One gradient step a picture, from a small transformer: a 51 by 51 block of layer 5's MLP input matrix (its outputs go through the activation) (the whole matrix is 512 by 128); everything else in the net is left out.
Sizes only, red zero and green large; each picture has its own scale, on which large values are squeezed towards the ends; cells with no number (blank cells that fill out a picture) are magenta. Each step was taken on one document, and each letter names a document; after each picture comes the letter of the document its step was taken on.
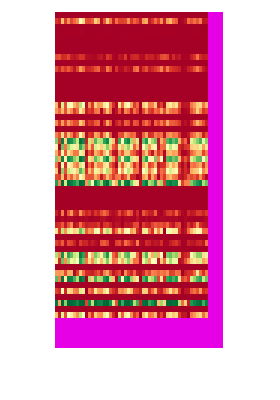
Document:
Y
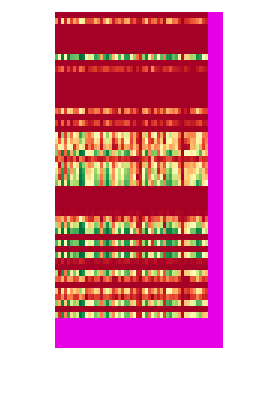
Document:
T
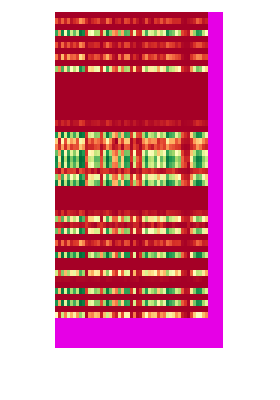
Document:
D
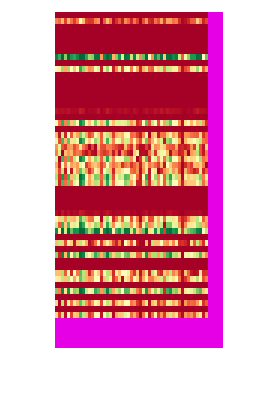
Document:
T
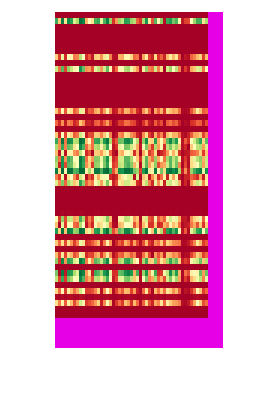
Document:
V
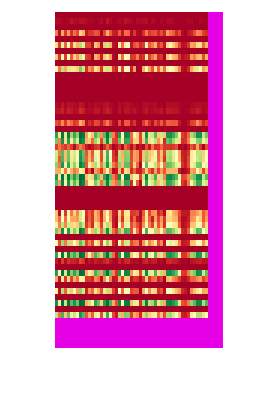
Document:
D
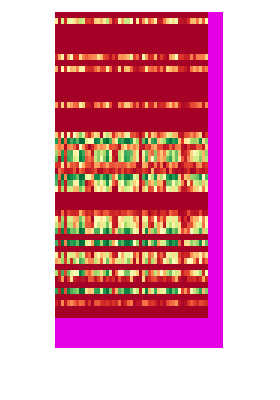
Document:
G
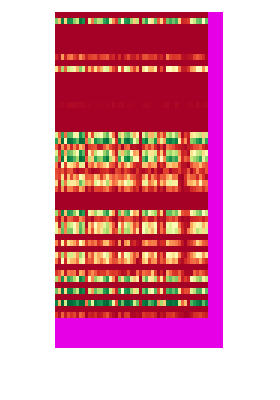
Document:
Y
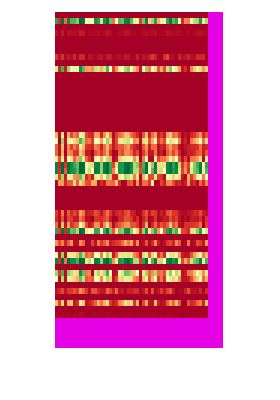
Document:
V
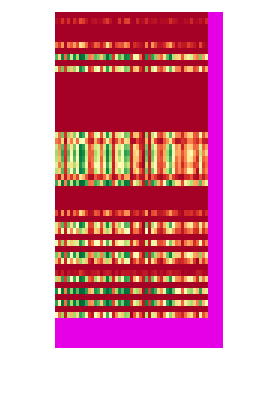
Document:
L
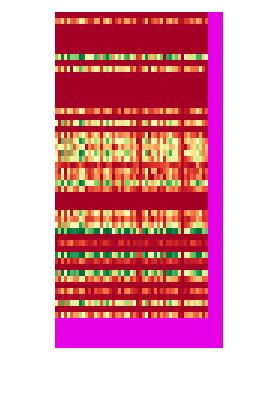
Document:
T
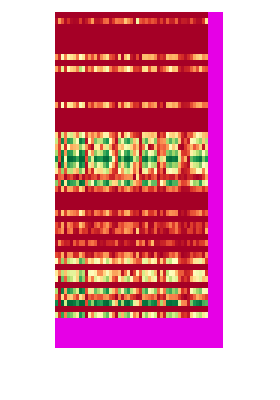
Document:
Y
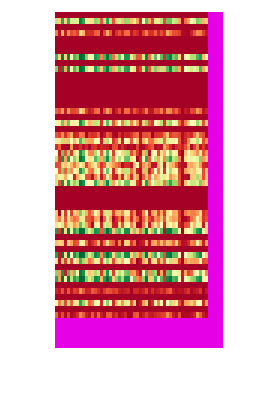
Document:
T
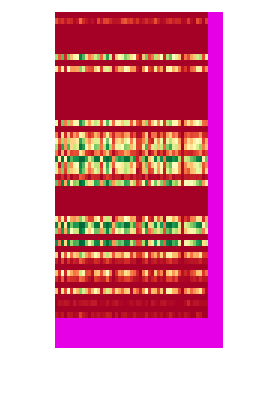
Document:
T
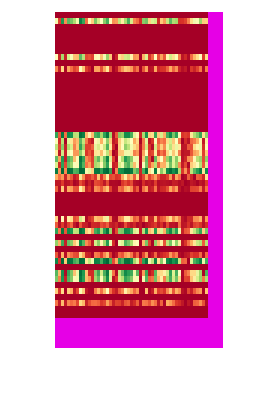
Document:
V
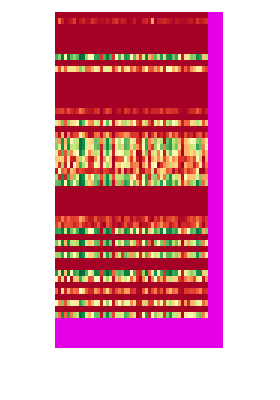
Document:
T
